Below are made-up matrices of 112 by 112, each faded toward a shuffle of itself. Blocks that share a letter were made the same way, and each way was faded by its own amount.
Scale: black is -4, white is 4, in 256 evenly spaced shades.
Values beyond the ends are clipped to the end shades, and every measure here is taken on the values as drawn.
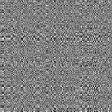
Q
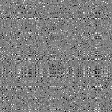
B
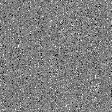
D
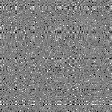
B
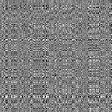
Q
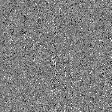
D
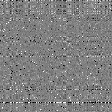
B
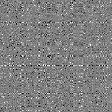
B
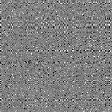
B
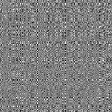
Q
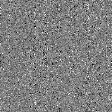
D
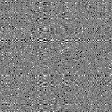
B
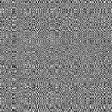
Q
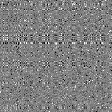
B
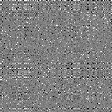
B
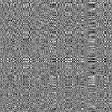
Q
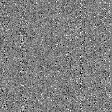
D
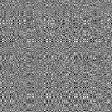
Q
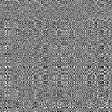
Q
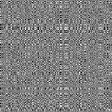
Q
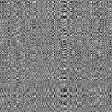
Q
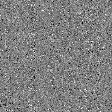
D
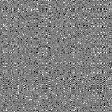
B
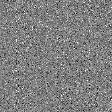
D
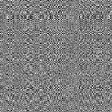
Q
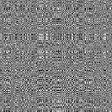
Q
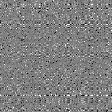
B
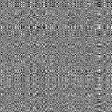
Q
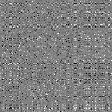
B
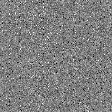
D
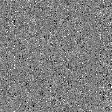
D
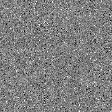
D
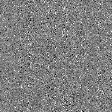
D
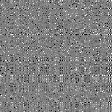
B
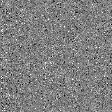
D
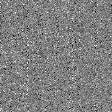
D
